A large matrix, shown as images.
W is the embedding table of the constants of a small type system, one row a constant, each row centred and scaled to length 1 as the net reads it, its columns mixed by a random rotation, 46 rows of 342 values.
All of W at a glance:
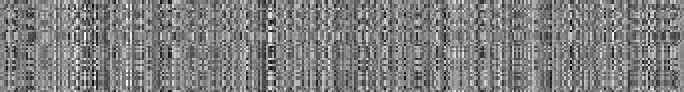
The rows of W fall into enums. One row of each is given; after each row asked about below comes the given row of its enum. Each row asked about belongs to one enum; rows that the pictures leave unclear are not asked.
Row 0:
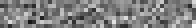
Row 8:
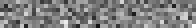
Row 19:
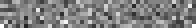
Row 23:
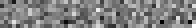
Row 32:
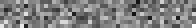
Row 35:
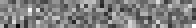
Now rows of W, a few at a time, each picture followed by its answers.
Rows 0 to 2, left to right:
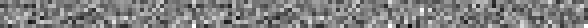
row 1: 0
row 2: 35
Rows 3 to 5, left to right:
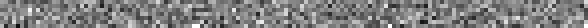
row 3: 35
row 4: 19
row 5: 0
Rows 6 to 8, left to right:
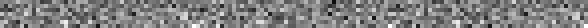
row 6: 8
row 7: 32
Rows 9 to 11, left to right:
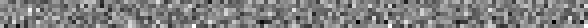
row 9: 35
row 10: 23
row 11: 23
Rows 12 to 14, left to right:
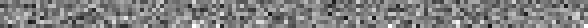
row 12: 0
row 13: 32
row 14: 8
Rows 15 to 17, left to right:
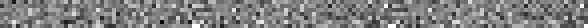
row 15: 23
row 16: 19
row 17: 19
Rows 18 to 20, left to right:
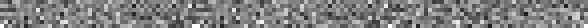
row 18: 19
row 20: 8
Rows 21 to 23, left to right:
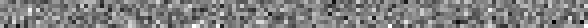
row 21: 35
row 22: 32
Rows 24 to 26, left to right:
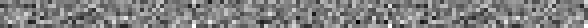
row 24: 0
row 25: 23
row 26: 0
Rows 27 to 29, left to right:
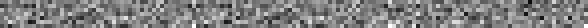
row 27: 0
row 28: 0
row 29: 32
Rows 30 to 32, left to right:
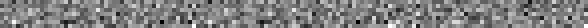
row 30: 23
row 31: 23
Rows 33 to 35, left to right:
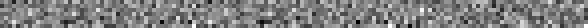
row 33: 23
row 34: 23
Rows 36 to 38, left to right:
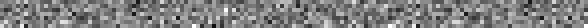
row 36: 32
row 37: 35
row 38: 32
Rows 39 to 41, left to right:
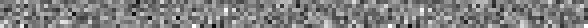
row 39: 32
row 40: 35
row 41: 35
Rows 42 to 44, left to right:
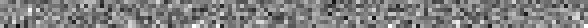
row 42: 35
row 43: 32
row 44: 8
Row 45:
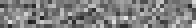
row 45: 0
